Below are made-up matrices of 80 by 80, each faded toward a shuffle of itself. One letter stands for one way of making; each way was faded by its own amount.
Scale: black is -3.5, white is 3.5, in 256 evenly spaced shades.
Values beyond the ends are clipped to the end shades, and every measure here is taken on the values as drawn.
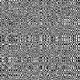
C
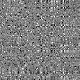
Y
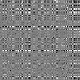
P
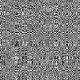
C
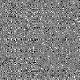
Y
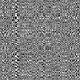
C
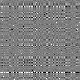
P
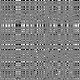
P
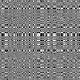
P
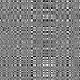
P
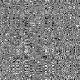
Y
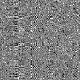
Y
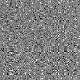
Y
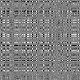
P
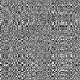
C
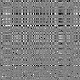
P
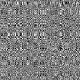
C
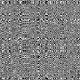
C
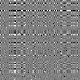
P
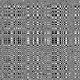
P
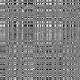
P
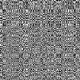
C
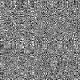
Y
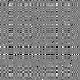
P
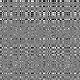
P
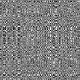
C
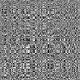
C
